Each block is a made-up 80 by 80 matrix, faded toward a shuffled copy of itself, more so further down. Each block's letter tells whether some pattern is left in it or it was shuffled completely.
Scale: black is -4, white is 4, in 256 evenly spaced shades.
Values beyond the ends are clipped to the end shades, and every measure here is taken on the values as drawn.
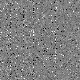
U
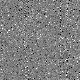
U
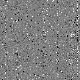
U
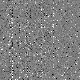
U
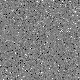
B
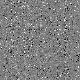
U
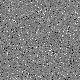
B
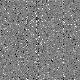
U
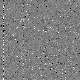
U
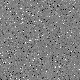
B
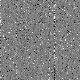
U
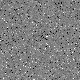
B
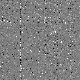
U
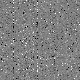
U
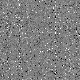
U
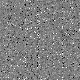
U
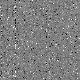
U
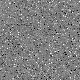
B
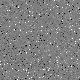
B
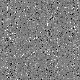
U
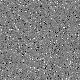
B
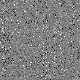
U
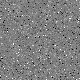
B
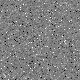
B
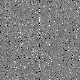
U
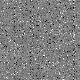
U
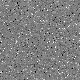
B
